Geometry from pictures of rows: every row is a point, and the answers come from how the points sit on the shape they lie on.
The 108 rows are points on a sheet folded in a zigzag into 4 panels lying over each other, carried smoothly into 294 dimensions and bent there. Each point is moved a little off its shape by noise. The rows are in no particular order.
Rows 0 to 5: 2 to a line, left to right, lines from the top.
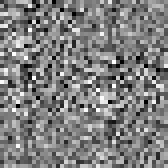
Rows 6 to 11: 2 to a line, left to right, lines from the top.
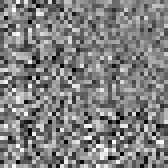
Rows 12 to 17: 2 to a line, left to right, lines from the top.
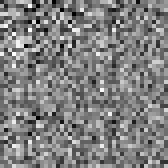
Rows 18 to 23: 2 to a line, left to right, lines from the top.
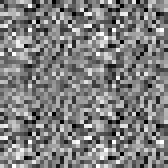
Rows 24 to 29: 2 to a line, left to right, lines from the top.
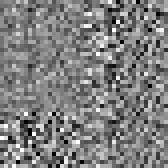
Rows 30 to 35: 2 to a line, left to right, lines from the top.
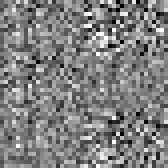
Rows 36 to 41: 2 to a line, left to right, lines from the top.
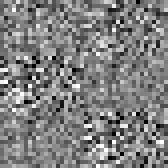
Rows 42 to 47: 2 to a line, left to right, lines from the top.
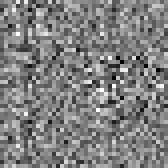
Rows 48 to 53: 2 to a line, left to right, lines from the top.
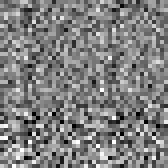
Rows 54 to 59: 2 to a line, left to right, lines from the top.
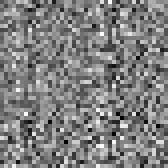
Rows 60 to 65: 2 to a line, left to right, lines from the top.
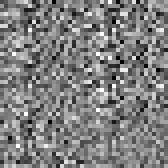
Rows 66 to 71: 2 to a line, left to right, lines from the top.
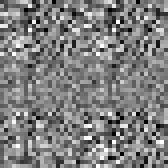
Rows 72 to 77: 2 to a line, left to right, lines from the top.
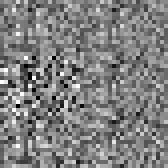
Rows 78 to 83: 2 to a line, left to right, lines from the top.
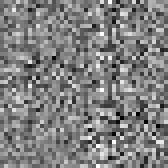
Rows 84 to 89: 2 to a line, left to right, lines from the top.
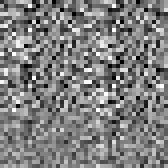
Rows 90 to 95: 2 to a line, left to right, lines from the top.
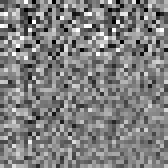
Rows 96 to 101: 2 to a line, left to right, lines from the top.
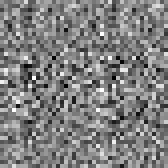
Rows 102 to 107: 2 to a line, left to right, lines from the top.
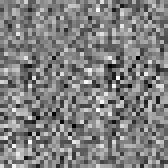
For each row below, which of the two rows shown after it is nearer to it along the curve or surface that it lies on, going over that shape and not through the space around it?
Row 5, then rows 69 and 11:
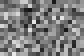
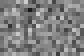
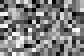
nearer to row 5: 69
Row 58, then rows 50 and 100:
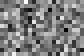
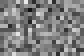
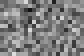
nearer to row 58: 50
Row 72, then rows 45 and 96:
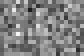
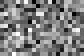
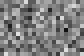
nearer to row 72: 96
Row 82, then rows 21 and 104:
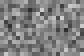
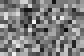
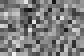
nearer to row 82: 21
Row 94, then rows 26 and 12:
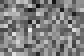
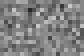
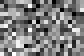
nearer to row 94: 12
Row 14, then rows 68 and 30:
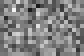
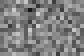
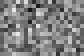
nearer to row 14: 68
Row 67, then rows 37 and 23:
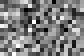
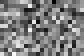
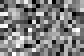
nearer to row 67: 37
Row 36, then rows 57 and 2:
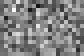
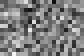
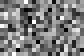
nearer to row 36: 57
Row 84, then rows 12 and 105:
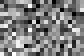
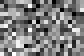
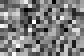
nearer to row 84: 12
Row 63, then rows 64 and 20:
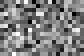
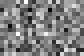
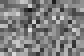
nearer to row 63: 64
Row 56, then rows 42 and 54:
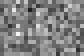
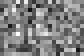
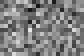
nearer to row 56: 54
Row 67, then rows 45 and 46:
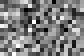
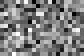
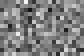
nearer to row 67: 46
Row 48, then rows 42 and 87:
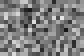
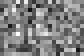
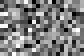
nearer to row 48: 87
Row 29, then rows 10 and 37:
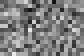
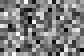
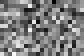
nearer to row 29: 37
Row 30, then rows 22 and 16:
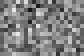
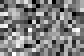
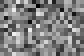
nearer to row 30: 16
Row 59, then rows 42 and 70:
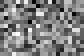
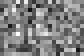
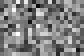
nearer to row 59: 70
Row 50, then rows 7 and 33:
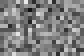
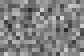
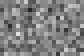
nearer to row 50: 33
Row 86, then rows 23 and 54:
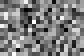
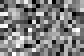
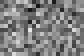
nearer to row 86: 54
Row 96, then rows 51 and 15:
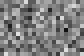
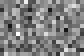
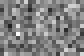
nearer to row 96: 15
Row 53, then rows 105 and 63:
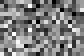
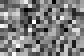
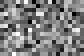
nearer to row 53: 105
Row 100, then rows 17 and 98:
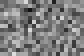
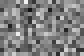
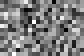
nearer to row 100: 98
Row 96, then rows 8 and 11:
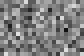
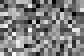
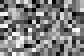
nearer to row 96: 8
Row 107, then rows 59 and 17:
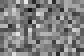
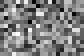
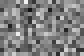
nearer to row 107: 17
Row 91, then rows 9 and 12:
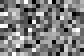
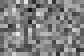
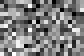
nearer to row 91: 9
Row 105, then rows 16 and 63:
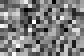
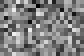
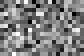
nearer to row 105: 16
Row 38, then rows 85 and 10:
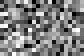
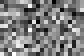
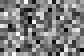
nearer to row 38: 10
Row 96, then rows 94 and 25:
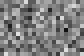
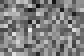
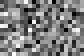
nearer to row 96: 94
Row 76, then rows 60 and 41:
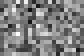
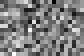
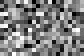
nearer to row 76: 41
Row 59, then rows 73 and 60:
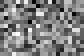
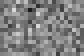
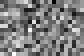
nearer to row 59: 73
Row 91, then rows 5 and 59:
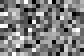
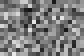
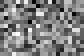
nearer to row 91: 59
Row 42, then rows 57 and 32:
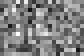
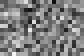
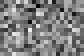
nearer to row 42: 32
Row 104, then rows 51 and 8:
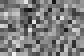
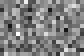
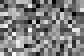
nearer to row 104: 8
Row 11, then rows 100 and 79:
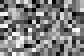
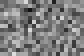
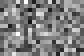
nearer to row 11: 79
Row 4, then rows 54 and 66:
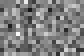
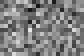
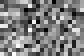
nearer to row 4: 54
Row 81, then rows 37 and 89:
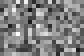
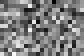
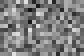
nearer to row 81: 89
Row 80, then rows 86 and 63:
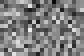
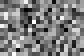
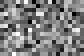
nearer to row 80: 86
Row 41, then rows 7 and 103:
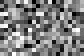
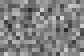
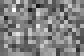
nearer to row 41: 103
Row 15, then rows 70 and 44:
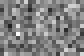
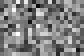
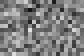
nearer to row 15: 44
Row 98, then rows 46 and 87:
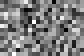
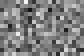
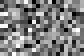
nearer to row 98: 46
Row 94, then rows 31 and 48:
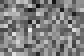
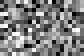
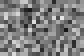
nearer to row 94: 48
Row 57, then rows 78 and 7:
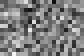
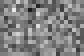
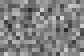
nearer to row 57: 78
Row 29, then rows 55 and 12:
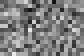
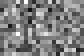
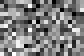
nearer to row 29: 12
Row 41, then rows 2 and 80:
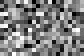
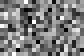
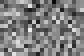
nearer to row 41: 2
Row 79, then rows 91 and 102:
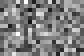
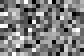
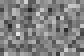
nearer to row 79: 91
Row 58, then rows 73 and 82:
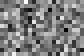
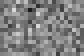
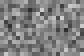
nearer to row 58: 73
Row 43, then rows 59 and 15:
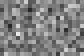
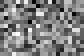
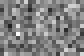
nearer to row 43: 15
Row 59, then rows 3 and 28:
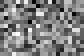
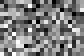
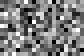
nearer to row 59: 28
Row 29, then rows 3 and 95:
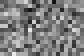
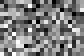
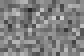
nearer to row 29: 3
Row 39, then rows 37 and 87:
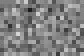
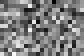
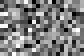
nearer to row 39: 37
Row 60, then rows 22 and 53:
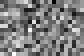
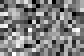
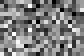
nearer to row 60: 53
